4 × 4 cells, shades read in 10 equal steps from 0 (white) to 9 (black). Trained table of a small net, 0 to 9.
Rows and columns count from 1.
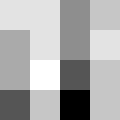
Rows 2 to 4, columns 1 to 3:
3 1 4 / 3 0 6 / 6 2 9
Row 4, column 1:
6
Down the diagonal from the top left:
1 1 6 2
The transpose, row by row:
1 3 3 6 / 1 1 0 2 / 4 4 6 9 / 2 1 2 2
